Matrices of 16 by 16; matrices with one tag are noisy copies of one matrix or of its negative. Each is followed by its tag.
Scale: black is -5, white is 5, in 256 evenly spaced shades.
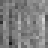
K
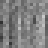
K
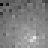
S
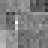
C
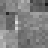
C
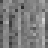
K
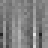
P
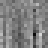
P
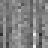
P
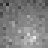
S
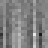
P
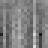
P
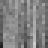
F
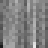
F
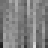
F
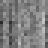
K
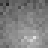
S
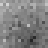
S
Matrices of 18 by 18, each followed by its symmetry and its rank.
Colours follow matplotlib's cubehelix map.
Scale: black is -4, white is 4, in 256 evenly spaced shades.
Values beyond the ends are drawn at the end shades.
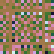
antisymmetric, rank two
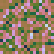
antisymmetric, full rank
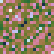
symmetric, full rank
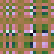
symmetric, rank one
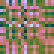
antisymmetric, rank two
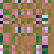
neither, rank two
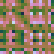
antisymmetric, rank two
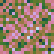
symmetric, full rank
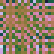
antisymmetric, rank two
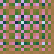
symmetric, rank one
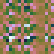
neither, rank two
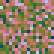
antisymmetric, full rank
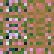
neither, rank two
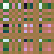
symmetric, rank one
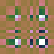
symmetric, rank one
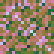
symmetric, full rank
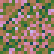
symmetric, full rank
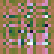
neither, rank two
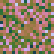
antisymmetric, full rank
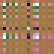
symmetric, rank one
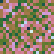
symmetric, full rank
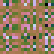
neither, rank two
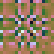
antisymmetric, rank two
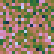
antisymmetric, full rank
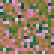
antisymmetric, full rank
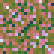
symmetric, full rank
